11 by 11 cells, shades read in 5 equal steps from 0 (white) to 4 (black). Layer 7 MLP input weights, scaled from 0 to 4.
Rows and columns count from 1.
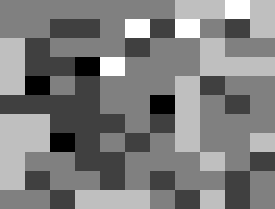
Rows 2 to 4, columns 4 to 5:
3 2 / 2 2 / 4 0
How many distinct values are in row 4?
5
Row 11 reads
2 2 3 1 1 1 2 3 1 3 2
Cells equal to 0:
4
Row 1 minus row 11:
0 0 -1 1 1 1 0 -2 0 -3 -1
